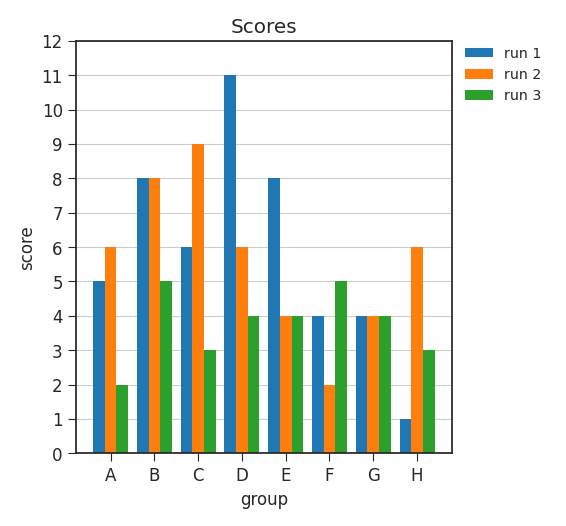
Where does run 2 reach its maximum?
C
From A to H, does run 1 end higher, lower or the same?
lower
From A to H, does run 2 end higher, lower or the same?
the same
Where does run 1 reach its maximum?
D
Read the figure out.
Title: Scores
x-axis: group, ticks A B C D E F G H
y-axis: score, ticks 0 1 2 3 4 5 6 7 8 9 10 11 12
Legend: run 1, run 2, run 3
Values:
run 1: 5 8 6 11 8 4 4 1
run 2: 6 8 9 6 4 2 4 6
run 3: 2 5 3 4 4 5 4 3
